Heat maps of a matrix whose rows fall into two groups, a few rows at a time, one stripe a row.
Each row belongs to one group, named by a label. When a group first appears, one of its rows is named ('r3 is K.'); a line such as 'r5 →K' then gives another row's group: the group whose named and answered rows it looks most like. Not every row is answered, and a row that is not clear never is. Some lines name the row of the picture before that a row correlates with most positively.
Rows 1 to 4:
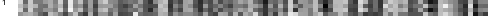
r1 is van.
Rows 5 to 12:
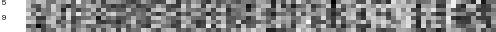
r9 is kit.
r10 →kit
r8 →van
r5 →van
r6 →kit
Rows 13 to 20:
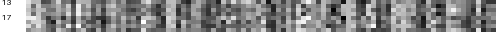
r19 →van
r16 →van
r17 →van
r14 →van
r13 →van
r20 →van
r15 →van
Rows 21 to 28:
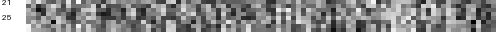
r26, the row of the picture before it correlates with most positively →20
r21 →van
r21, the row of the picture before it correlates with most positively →19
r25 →kit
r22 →kit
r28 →van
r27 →van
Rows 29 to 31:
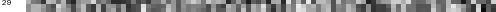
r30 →van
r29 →kit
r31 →van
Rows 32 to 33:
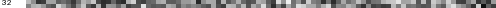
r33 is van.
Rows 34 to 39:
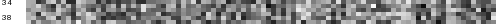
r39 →van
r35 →van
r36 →van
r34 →kit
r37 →kit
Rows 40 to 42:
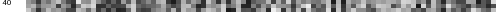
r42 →kit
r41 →kit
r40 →kit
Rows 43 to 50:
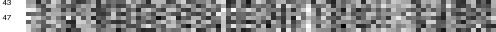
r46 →kit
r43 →kit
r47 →van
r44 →kit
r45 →van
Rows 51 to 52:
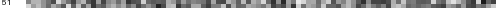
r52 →van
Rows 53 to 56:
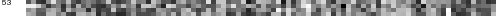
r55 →kit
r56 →kit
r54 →van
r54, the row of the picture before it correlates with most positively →52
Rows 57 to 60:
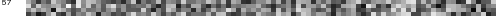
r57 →kit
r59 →van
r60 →kit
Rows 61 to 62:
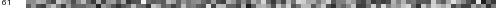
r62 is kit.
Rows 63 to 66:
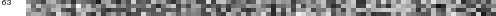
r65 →kit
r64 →van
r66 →van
